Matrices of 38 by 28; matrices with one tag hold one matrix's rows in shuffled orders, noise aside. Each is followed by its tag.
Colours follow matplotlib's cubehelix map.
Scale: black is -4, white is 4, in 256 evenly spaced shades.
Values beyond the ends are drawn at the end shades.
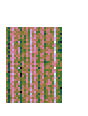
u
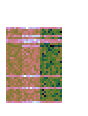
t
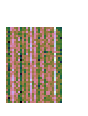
u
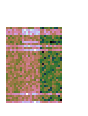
t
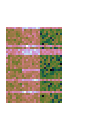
t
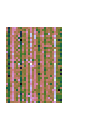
u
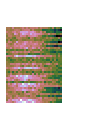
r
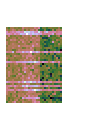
t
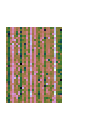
u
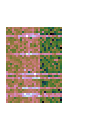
t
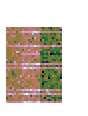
t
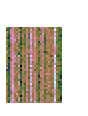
u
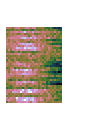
r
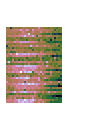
r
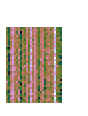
u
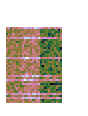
t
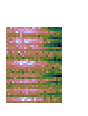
r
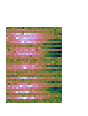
r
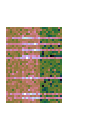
t
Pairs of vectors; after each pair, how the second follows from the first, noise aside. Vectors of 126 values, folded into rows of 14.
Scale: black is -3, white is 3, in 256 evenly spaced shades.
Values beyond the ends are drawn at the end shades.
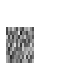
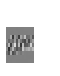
partly zeroed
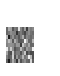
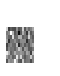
wrapped around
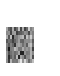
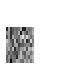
wrapped around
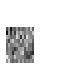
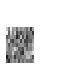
negated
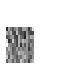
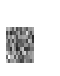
shuffled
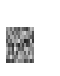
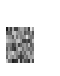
wrapped around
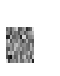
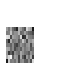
negated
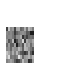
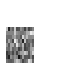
negated
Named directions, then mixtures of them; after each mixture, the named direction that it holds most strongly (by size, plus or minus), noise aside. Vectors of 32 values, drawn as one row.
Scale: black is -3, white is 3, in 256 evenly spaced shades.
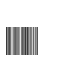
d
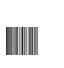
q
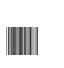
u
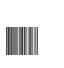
q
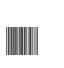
u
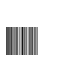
q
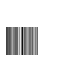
q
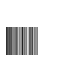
q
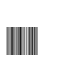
d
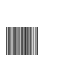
d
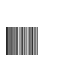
q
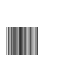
u
